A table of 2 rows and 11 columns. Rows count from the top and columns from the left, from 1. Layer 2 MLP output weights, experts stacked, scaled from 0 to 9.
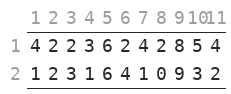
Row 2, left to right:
1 2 3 1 6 4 1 0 9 3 2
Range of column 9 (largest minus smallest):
1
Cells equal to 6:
2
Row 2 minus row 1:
-3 0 1 -2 0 2 -3 -2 1 -2 -2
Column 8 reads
2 0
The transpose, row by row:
4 1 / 2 2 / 2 3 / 3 1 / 6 6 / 2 4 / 4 1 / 2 0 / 8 9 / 5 3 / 4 2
